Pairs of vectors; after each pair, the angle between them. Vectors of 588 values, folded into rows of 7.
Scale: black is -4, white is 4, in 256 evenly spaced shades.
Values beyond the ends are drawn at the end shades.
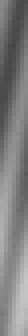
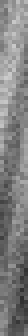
nearly opposite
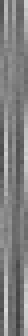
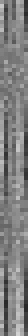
nearly opposite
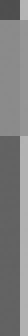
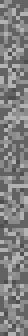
orthogonal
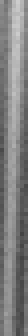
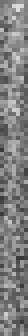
partly aligned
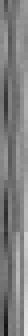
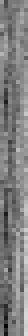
nearly parallel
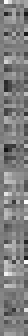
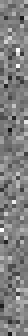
orthogonal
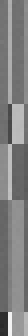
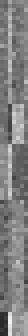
nearly parallel
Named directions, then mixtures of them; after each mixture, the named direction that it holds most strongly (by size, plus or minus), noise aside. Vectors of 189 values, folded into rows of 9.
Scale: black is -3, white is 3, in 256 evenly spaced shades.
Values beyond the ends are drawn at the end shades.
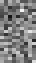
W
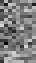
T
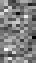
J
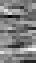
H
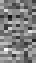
W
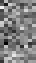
T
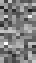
T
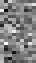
T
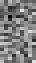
W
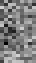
T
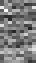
H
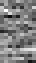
H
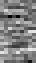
H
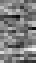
H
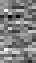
H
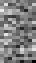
H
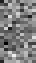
T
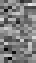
J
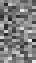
W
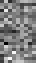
T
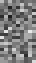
W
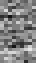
H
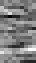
H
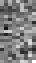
W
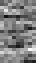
H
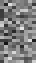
T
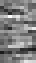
H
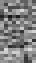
W
